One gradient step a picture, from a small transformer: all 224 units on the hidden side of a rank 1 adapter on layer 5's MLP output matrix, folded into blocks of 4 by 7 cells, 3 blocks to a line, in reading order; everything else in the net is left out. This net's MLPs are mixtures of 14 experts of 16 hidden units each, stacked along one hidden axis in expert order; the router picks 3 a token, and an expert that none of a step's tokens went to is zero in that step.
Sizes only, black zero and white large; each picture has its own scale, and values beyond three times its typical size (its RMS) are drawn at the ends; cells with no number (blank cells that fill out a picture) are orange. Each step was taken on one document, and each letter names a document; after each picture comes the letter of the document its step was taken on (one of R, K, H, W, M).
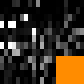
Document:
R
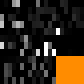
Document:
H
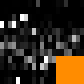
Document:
R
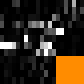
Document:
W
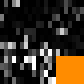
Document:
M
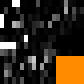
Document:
W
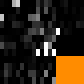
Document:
H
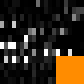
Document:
M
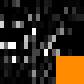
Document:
M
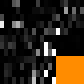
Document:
H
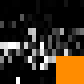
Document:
R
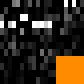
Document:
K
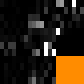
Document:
H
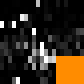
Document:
R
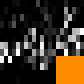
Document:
R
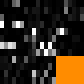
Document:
M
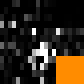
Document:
R
